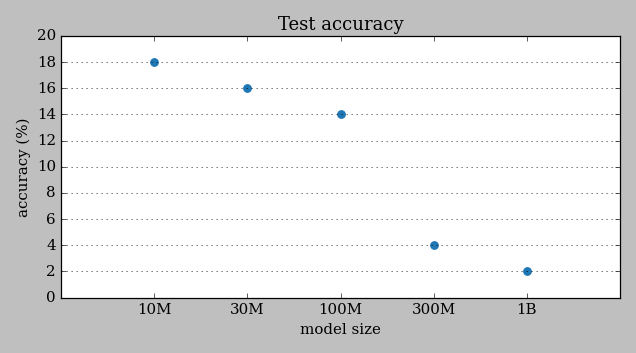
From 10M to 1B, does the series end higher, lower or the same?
lower
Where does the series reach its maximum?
10M
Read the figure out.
Title: Test accuracy
x-axis: model size, ticks 10M 30M 100M 300M 1B
y-axis: accuracy (%), ticks 0 2 4 6 8 10 12 14 16 18 20
Values:
18 16 14 4 2
